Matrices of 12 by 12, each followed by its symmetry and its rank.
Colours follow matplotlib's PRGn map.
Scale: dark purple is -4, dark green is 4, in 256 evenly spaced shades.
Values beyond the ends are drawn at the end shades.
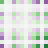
symmetric, rank one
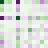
symmetric, rank two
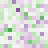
neither, full rank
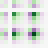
symmetric, rank one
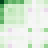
symmetric, rank two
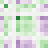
symmetric, rank two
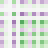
symmetric, rank one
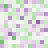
neither, full rank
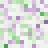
neither, full rank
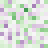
neither, full rank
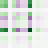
symmetric, rank one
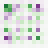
symmetric, rank two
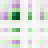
symmetric, rank one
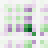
symmetric, rank two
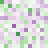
neither, full rank
